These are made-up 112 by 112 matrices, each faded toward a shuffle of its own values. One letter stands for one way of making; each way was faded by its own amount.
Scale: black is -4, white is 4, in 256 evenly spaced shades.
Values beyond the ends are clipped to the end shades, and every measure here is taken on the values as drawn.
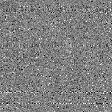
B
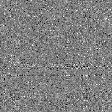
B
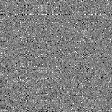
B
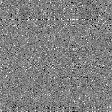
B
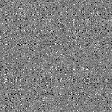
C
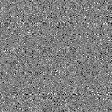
C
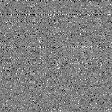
C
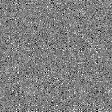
B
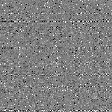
C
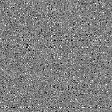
B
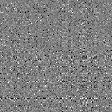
C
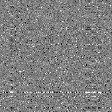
C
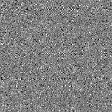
B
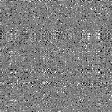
C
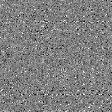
B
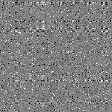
C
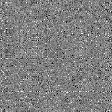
C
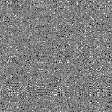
C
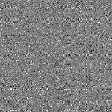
C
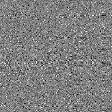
B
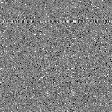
B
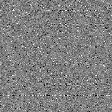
B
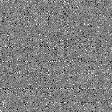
B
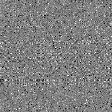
B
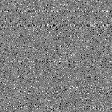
B
